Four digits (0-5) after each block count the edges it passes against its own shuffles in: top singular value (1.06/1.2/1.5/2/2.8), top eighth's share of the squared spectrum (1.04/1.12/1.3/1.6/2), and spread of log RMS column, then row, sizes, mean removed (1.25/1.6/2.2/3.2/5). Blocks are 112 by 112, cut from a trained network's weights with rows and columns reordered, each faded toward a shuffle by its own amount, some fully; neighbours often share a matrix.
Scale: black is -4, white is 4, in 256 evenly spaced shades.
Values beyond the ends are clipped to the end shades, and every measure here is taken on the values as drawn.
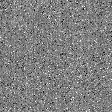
1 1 0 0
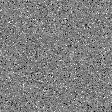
0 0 0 0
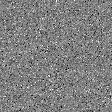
1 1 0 0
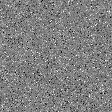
0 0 0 0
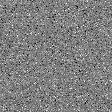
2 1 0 0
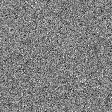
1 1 0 0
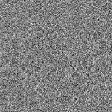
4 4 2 1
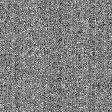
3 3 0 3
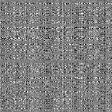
4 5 2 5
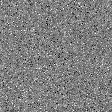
0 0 0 0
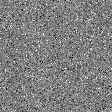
0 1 0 0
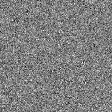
3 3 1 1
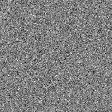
2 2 1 0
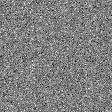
1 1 0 0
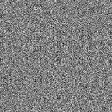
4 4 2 1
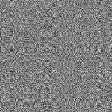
4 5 3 3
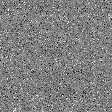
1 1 0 0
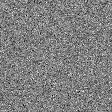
0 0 0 0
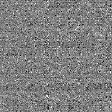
3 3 3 1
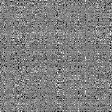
3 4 4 2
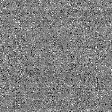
2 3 2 1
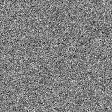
2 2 0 0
